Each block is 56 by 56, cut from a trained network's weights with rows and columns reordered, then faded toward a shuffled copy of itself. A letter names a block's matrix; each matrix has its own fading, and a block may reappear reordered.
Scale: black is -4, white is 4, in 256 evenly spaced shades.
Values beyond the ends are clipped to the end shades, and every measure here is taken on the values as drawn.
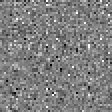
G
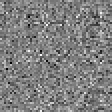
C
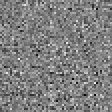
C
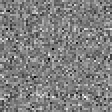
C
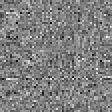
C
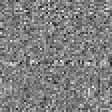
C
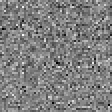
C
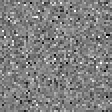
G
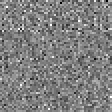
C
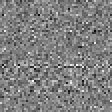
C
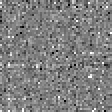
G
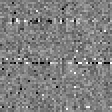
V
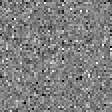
G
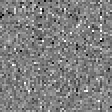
G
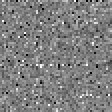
G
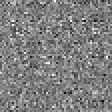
C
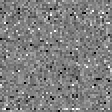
G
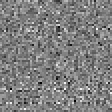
C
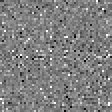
G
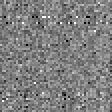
V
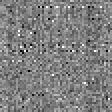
V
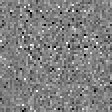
G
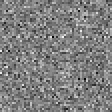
C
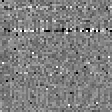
V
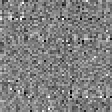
V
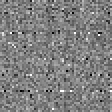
V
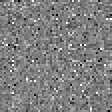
G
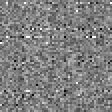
V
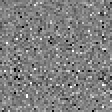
G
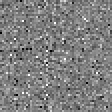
G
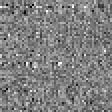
V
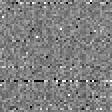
V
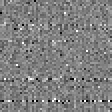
V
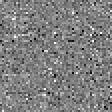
G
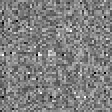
V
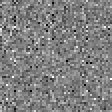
G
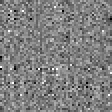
V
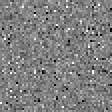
G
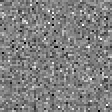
G
